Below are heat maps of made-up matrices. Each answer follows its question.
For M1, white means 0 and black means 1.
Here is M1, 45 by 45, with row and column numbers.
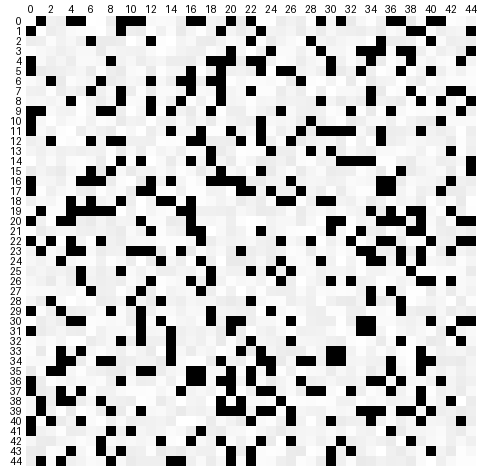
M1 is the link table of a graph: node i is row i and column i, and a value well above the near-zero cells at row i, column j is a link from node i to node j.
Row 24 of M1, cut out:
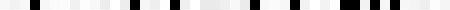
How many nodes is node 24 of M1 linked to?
9
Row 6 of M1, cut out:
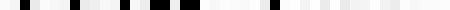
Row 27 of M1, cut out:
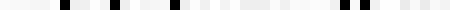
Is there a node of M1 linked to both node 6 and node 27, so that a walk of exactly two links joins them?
no
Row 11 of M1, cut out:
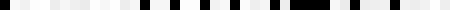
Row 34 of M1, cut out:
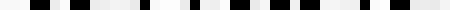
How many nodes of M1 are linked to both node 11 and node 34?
6
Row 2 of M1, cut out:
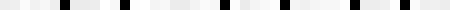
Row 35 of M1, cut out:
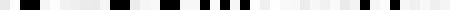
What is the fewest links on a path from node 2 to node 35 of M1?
1
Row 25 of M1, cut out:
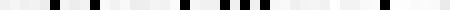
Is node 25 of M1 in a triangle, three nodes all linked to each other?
yes
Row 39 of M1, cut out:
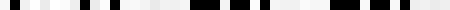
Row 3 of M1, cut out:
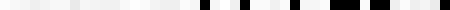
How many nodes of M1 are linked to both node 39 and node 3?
7
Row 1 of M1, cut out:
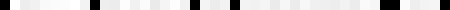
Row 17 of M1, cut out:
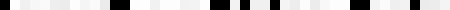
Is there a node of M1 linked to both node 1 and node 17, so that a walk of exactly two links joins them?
yes
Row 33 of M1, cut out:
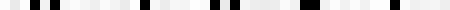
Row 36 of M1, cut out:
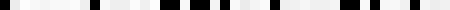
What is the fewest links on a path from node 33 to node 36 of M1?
3
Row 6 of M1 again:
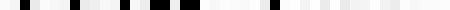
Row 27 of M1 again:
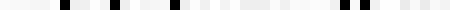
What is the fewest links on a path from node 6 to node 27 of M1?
1
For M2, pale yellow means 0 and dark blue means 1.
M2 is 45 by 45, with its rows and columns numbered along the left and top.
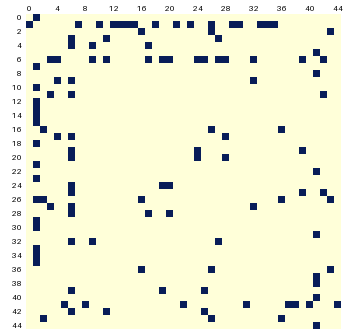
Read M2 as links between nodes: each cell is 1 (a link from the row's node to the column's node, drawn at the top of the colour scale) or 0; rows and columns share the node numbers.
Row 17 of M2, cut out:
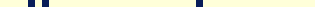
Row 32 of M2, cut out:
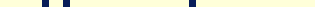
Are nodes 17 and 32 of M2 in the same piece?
yes
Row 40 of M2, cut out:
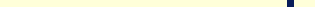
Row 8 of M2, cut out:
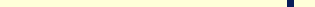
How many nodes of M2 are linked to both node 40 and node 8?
1
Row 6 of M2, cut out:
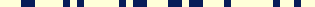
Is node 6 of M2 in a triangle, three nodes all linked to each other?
yes
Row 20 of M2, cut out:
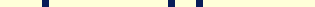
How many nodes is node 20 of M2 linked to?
3
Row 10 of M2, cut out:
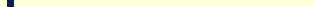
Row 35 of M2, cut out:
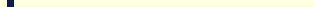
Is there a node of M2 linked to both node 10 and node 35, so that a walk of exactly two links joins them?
yes
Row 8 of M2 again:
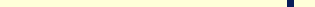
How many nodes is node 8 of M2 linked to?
1
